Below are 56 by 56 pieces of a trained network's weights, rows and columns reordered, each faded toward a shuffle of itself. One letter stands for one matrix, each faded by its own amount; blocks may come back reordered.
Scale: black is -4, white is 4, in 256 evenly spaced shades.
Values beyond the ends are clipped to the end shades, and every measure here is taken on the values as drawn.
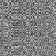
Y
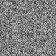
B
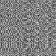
Y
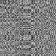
Y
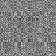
Y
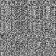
B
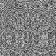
B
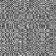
Y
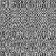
Y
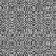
Y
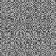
Y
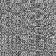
B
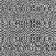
Y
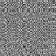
Y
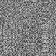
B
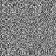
B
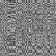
Y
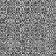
Y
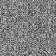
B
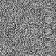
B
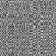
Y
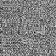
B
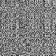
B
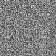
B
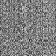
B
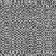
Y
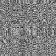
B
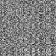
B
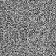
B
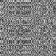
Y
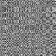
Y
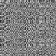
Y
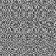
Y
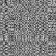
Y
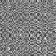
Y
